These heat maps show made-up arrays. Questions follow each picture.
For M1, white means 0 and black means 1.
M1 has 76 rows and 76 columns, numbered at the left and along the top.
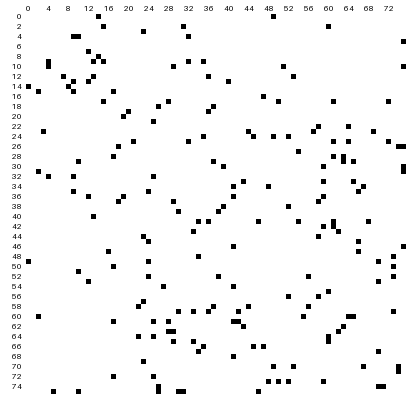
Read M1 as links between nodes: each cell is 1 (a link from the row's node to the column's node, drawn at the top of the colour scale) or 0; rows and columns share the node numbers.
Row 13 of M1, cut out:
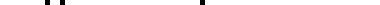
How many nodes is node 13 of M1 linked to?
3
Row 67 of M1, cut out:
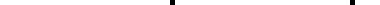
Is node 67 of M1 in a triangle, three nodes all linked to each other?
no
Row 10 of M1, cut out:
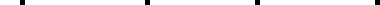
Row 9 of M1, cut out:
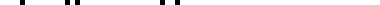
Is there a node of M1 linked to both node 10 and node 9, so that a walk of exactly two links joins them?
yes
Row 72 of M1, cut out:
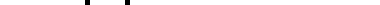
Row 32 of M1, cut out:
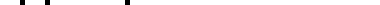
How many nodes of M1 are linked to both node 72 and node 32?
1
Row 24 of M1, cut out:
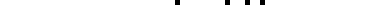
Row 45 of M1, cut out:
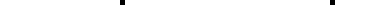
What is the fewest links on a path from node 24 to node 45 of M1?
1
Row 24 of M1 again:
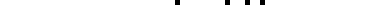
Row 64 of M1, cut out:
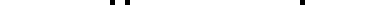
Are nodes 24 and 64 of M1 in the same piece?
yes
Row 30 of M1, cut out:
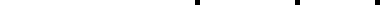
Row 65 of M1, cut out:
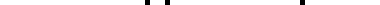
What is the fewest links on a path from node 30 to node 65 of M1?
3
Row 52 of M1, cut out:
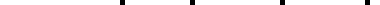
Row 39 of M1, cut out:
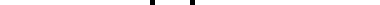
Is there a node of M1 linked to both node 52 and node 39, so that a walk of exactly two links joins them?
yes
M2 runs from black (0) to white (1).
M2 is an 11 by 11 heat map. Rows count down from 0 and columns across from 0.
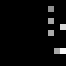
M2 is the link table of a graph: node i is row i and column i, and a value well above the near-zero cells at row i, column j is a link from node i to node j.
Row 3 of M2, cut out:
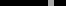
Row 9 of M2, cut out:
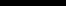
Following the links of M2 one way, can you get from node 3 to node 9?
yes
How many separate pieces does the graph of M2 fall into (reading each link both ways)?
5
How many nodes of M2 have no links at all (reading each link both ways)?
4
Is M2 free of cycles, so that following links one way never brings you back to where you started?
yes
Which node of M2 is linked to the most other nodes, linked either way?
node 8
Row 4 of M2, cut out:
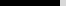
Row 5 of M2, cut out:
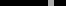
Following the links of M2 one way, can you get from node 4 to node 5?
no
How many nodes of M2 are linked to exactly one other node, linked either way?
5
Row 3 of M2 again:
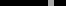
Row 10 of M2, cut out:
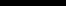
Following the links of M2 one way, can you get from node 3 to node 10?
yes
